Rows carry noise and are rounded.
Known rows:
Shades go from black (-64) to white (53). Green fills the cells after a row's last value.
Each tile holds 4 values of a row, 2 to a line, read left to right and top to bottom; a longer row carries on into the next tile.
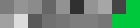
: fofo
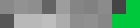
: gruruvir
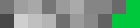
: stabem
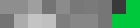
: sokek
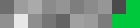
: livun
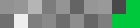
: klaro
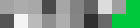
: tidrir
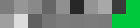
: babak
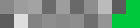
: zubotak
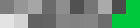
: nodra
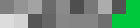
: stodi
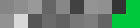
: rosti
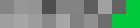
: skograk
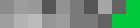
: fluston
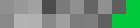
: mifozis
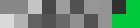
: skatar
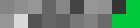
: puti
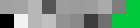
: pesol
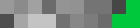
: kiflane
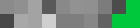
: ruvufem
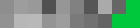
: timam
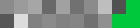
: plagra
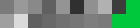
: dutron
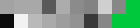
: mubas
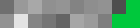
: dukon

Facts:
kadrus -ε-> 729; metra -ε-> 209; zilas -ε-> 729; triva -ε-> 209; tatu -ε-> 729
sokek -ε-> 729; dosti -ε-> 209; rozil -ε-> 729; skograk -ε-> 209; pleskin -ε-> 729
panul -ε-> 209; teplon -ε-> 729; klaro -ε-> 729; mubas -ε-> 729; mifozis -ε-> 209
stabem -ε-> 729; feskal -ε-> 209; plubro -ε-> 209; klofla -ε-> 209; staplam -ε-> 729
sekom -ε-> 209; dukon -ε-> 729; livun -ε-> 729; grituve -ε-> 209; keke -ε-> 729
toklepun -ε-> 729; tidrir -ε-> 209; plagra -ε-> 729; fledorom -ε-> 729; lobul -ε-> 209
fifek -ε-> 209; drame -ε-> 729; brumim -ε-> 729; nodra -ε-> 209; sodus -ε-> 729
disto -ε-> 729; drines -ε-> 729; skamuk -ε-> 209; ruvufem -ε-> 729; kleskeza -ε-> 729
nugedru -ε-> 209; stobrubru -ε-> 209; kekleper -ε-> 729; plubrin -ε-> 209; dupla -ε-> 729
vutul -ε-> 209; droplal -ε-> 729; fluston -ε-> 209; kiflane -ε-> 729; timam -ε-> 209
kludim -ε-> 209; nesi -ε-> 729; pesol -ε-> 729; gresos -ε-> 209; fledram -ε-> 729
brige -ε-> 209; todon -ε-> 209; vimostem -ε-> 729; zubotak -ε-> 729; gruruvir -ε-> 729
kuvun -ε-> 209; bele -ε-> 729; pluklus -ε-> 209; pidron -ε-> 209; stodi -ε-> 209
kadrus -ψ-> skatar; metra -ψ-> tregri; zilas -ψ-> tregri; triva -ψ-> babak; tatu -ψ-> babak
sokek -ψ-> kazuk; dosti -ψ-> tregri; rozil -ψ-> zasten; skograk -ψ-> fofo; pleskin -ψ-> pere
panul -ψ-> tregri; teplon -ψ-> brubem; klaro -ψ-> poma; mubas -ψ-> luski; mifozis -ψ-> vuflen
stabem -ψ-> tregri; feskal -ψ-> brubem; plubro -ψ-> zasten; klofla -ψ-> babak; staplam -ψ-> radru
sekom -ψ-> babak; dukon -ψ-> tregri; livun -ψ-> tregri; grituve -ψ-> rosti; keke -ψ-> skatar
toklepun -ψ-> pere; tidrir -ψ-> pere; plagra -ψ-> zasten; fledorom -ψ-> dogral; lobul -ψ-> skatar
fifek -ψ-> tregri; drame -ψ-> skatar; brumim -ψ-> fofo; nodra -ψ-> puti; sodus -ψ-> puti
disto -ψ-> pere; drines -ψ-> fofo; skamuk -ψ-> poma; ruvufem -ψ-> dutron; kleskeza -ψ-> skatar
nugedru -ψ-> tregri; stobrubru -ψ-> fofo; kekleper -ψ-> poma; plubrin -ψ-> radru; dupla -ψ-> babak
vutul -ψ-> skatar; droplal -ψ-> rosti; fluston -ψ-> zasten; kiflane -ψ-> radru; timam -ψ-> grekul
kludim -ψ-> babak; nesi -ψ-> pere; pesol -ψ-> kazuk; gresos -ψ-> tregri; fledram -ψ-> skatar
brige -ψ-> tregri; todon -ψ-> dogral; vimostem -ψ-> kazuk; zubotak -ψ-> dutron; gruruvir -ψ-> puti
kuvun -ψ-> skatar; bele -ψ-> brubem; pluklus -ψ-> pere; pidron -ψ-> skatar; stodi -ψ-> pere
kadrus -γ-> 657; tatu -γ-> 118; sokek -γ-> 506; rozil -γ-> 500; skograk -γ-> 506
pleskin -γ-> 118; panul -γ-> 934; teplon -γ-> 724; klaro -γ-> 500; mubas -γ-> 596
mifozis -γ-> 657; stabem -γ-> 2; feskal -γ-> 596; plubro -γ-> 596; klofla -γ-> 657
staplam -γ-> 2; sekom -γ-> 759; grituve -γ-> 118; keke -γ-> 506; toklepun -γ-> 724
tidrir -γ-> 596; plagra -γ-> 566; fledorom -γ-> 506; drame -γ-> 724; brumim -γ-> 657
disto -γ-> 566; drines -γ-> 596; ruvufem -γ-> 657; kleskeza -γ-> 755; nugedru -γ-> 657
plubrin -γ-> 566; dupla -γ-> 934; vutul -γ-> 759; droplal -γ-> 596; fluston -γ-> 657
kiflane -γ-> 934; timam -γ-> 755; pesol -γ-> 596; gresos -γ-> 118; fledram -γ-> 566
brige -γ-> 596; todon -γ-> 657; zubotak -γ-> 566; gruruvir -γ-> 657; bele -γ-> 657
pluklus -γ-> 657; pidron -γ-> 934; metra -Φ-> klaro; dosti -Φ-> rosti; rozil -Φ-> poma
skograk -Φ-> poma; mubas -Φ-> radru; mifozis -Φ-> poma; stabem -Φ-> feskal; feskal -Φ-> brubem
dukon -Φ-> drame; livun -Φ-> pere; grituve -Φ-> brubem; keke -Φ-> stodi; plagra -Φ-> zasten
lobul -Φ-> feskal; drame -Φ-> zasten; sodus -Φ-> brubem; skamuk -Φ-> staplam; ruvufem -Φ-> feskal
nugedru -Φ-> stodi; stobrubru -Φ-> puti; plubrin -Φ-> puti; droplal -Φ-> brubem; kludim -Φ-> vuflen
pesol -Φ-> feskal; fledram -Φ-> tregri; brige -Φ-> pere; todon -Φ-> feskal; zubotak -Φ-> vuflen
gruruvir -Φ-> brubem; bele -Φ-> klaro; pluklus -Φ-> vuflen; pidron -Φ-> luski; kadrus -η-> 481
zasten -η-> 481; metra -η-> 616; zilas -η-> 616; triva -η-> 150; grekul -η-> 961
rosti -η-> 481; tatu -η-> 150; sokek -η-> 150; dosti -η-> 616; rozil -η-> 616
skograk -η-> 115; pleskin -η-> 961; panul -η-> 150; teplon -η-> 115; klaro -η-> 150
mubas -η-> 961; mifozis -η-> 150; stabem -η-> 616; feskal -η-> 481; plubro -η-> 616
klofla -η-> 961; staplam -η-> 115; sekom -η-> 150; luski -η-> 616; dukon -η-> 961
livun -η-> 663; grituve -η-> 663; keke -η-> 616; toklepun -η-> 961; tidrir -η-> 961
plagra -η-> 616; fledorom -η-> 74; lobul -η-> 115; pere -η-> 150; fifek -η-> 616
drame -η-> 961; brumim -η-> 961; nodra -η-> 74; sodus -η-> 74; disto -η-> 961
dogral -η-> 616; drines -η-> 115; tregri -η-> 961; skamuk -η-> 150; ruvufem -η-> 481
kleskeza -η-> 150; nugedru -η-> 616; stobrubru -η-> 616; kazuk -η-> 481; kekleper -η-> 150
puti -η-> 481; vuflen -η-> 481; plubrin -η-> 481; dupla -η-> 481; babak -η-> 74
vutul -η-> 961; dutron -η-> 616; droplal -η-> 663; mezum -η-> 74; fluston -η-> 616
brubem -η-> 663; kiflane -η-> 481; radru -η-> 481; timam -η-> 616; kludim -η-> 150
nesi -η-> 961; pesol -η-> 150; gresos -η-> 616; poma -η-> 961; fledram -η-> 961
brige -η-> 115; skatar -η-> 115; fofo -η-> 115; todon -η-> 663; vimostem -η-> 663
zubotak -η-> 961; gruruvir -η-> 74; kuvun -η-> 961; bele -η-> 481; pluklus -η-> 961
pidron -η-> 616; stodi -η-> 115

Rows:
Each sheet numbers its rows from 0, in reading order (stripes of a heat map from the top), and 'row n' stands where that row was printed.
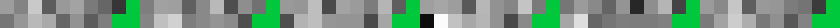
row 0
kadrus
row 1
nugedru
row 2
drame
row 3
droplal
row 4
grekul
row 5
kleskeza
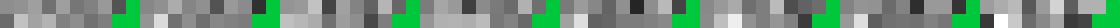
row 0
staplam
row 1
tatu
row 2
vutul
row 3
todon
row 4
poma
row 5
panul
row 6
pere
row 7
brige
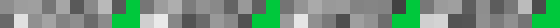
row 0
disto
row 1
gresos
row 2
zilas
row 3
stobrubru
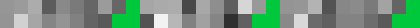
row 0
sekom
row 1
plubro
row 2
plubrin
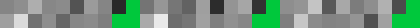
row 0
kekleper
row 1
brubem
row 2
fledram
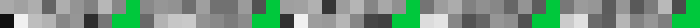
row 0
drines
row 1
brumim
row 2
feskal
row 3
fifek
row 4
grituve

